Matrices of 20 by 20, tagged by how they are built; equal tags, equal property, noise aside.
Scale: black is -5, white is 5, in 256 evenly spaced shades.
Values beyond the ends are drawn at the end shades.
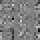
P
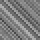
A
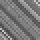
A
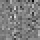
P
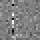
P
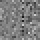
P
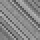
A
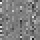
P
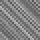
A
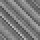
A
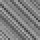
A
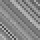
A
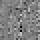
P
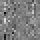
P
